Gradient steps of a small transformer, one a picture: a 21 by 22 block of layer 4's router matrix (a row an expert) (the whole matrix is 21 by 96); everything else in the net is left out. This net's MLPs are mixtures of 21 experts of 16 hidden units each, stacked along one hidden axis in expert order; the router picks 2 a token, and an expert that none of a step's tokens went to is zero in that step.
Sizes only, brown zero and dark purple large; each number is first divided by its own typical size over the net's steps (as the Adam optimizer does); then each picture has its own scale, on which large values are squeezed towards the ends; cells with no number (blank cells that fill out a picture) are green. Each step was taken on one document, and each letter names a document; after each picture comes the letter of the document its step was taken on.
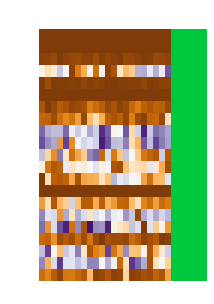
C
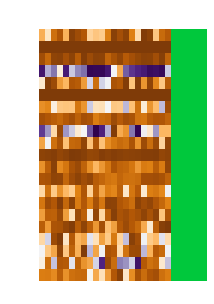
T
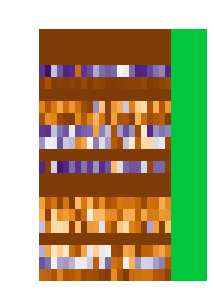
C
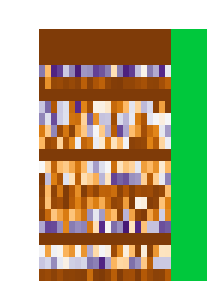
C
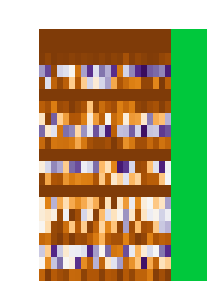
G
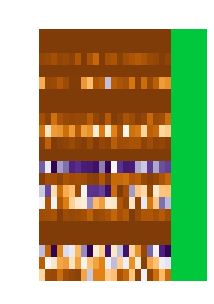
G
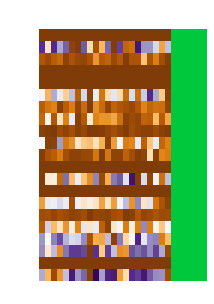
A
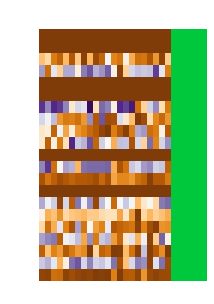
C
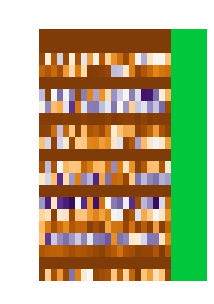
A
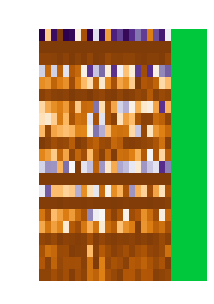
T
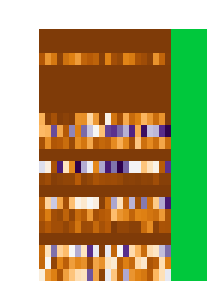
G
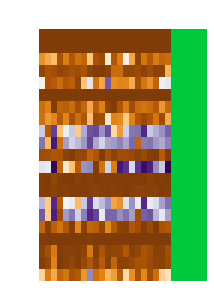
C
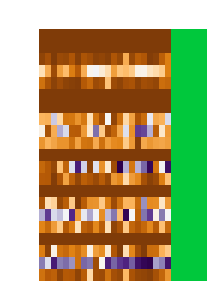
G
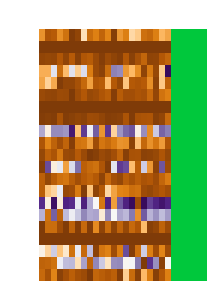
G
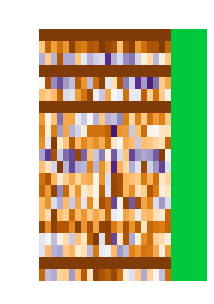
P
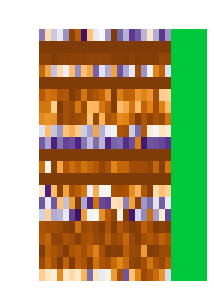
C
